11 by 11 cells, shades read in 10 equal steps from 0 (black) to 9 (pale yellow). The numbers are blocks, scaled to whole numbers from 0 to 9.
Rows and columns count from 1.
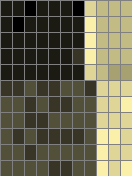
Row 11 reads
3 3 3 3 2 2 3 3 9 8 9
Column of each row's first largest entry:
8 8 8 8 8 9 11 9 9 9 9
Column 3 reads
0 1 1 1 1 3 2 2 3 2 3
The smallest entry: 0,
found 3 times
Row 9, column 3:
3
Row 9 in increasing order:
2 2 2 2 2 3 3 3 8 9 9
